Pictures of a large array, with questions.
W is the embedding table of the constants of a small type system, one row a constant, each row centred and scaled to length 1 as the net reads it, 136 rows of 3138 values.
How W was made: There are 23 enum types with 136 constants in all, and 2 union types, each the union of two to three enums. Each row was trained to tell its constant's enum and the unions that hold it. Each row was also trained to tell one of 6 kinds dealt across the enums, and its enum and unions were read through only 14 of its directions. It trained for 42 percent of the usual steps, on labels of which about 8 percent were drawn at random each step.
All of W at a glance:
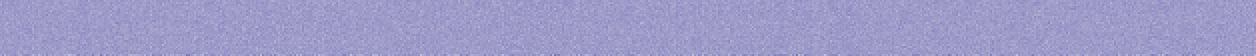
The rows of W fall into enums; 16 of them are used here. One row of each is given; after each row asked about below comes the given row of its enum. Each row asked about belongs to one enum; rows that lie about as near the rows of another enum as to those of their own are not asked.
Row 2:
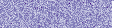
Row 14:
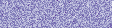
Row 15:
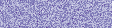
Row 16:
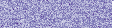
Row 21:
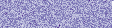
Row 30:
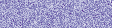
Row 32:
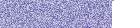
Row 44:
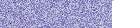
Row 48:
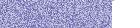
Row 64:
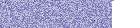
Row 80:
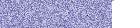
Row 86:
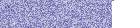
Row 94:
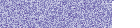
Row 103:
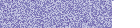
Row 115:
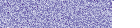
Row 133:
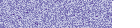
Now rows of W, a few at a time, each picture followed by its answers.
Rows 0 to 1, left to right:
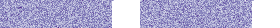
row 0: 21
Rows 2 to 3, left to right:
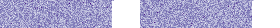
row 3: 86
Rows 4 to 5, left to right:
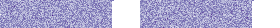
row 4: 64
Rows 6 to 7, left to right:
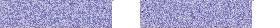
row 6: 16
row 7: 32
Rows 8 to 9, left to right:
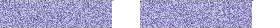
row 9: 16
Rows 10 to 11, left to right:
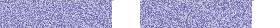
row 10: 80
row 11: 44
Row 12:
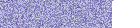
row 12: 103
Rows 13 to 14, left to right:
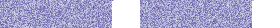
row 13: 21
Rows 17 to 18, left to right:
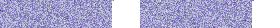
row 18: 64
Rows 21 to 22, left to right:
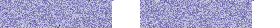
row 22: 15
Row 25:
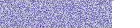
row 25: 80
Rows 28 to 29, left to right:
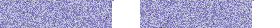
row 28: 133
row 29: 15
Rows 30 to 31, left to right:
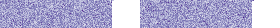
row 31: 15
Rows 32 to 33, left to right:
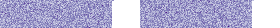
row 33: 80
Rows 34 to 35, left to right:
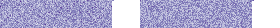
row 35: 64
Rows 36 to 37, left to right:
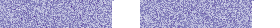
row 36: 48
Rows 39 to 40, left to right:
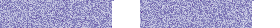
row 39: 64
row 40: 32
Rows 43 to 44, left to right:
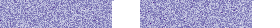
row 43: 2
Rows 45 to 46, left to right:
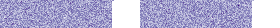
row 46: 14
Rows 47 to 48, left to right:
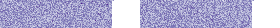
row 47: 32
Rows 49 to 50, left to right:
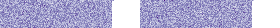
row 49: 15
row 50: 86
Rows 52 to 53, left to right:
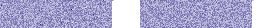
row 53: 15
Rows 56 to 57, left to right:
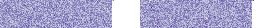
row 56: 44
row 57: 115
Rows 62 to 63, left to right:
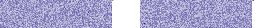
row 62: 133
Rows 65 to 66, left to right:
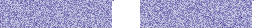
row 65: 86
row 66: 115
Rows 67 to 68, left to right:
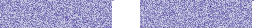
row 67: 21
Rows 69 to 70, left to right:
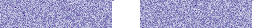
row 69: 133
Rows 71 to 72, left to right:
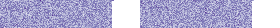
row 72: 64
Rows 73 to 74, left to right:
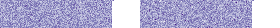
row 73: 48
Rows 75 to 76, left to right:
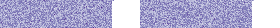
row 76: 21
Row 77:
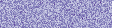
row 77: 30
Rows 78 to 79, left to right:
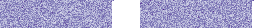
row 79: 64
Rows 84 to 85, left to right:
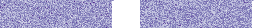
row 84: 21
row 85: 21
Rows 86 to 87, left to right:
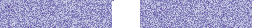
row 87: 86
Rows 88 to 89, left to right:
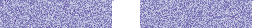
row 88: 15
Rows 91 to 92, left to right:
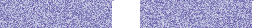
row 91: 14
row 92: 16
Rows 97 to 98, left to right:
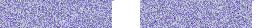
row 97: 2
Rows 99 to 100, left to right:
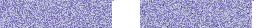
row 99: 115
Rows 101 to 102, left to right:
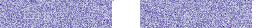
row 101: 32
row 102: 44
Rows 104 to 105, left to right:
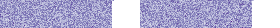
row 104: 115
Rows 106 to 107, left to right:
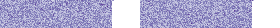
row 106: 115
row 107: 16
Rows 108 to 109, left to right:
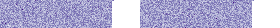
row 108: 133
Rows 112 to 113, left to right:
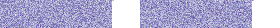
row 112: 80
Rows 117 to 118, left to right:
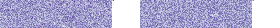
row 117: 32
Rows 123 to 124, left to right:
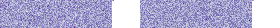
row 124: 133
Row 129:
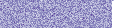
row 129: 16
